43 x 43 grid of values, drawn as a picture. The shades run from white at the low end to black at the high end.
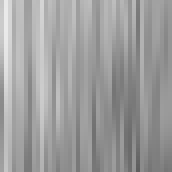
Ninth with the highest average: bottom right. Ninth with the lowest average: top left. Slope: up to the bottom right. Grain: streaks running down.
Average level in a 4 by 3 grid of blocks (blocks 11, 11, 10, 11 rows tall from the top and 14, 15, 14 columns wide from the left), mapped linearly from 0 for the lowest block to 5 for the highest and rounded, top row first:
0 2 3 / 1 3 4 / 2 3 4 / 3 4 5
